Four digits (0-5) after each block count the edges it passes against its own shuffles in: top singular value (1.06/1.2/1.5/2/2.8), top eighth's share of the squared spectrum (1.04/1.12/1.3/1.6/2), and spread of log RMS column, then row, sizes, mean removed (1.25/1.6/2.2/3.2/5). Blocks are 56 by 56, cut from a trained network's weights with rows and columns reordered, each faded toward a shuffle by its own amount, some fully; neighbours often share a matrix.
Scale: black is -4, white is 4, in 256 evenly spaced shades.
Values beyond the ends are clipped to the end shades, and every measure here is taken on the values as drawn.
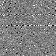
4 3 0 2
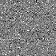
2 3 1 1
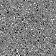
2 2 0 0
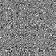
3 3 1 2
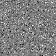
2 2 0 1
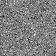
0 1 0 0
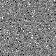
0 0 0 0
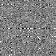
3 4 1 2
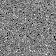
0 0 0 0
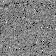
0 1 0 0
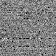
3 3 0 2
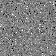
1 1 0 0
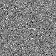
1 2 0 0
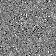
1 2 0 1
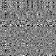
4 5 2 3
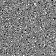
1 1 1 0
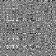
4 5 2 3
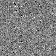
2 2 0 1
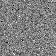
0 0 0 0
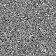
0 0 0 0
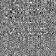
3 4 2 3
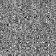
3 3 1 1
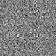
3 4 2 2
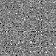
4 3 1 2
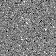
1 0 0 0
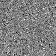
0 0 0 0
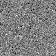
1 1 0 0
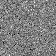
0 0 0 0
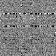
4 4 0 2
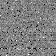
3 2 0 1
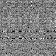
3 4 0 2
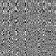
4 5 3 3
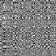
4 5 3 3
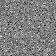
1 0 0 0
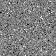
0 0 0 0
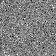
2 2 0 0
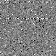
3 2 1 1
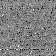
3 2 0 1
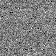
1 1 0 0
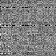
3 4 1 2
